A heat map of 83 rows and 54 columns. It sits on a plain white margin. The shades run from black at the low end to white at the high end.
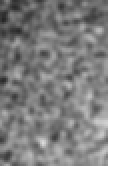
The ninth with the lowest average is the top left. The halves do not mirror each other. There are no regular stripes. The field climbs toward the bottom right. The histogram is bell-shaped.
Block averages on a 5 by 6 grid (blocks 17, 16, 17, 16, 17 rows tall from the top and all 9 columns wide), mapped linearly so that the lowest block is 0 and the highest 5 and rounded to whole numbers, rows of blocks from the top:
0 1 2 2 2 2 | 2 2 3 3 3 3 | 2 2 3 3 4 4 | 3 3 3 3 4 5 | 3 4 4 4 4 5
